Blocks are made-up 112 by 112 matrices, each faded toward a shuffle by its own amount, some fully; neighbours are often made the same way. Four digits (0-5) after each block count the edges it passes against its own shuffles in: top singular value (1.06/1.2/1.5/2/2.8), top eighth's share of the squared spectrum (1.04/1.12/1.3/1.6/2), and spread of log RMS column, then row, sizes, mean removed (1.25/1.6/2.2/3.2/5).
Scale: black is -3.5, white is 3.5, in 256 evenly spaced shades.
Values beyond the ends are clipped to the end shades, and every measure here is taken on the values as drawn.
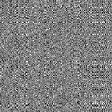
5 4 3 3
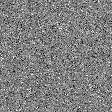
1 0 0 0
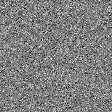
3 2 0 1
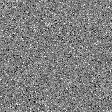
2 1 0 0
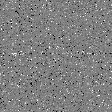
3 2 1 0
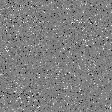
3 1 0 0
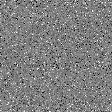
3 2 1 1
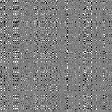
5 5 4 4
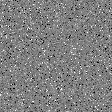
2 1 0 0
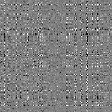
5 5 4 3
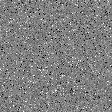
2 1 0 0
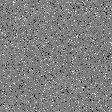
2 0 0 0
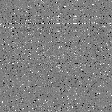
4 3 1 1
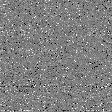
3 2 0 1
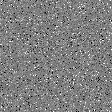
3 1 0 0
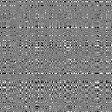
5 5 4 4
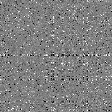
4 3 2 2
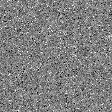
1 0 1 0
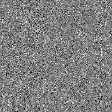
1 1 3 0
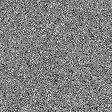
0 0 0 0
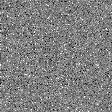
3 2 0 1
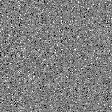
3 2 1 0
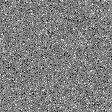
2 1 0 0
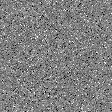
2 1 0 0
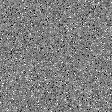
0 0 0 0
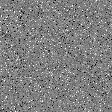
0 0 0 0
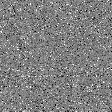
1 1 0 2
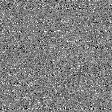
1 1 0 3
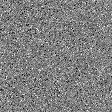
0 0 0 1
